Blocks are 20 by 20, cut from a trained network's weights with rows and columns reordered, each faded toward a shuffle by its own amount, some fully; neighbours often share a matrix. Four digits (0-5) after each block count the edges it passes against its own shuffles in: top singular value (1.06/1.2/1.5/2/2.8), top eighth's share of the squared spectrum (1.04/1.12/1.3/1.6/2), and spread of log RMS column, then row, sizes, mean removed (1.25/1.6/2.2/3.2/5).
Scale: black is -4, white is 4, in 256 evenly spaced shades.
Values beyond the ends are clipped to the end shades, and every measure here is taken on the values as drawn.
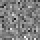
0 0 0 1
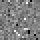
0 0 0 0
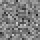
1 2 0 0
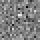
1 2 1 0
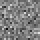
1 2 0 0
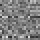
3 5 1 3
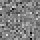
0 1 0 0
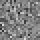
0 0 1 0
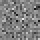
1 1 1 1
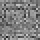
3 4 1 2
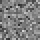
2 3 0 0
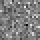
0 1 0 0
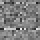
3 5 0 2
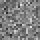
1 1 0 0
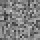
0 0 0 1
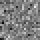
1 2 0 0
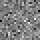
0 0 0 0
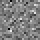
1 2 0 0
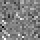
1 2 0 0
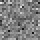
1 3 1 0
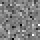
1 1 0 0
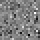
0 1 0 0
